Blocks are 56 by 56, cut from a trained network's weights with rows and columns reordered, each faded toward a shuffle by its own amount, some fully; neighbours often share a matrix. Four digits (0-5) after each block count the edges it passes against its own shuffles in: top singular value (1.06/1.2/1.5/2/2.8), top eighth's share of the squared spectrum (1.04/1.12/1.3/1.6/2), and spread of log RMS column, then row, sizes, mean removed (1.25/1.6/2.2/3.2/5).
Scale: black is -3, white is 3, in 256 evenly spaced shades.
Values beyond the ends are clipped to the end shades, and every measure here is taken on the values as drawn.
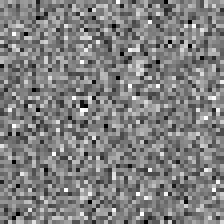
1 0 0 0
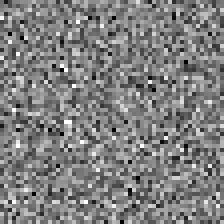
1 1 0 0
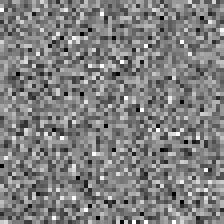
0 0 0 0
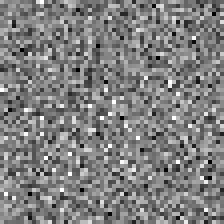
0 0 0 0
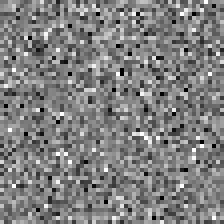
1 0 0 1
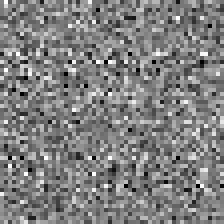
3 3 1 2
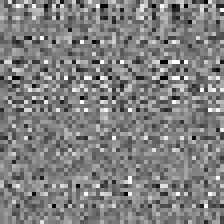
4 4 1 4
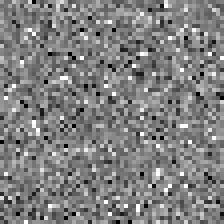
0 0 0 0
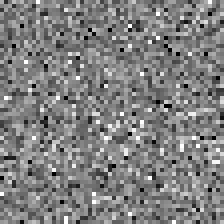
1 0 0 0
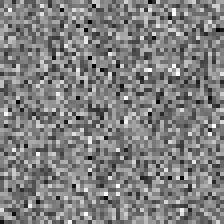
0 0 0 0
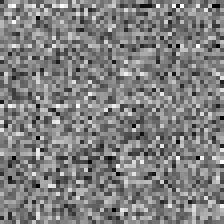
3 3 1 2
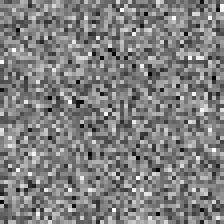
0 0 0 0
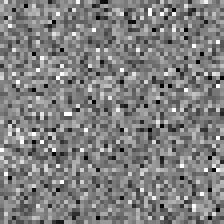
1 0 0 0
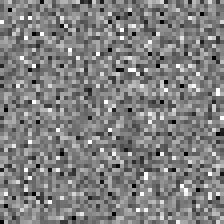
1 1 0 0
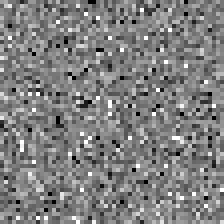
0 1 0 0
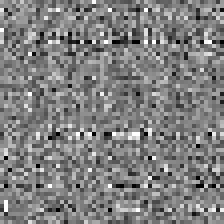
4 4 1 3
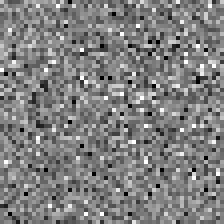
1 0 0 0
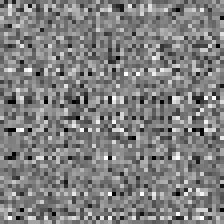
4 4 1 3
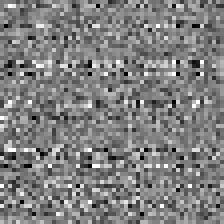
4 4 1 3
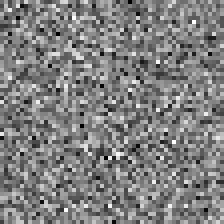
0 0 0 0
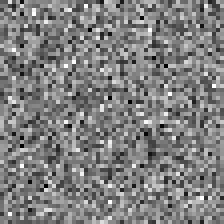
2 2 1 0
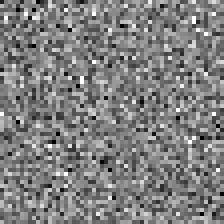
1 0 0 0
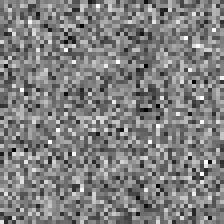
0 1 0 0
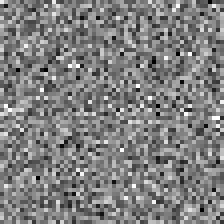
1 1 0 0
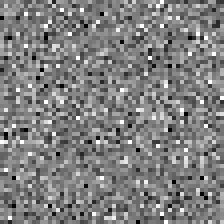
2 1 0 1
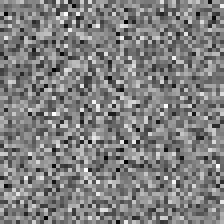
2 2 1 0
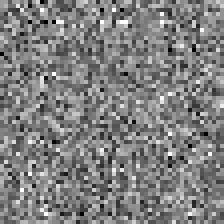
3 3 1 1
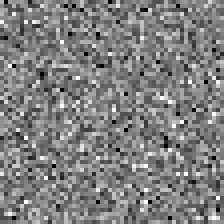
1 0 0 0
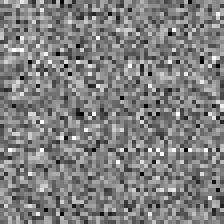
2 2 0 1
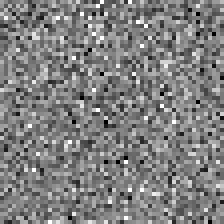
1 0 0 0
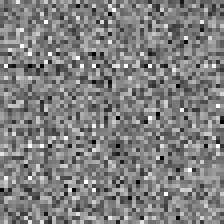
2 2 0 1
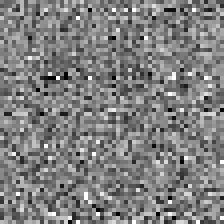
3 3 1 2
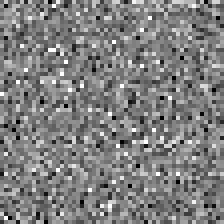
2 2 0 1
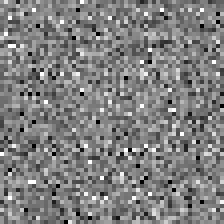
2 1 0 1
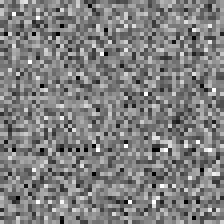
2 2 1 1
